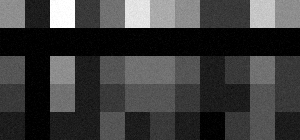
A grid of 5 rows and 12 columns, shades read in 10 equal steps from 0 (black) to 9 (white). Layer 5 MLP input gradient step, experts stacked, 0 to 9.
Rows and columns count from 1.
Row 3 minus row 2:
3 0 5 1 3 4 4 3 1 2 4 2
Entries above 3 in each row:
8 0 4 1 0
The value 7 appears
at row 1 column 11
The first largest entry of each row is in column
3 1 3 3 5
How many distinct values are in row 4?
5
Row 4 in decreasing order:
4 3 3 3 2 2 2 2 1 1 1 0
